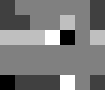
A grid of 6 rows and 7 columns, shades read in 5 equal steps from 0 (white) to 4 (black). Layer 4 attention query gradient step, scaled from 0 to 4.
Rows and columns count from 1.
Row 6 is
4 3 3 3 0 2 3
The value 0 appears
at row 3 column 4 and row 6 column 5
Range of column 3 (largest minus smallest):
2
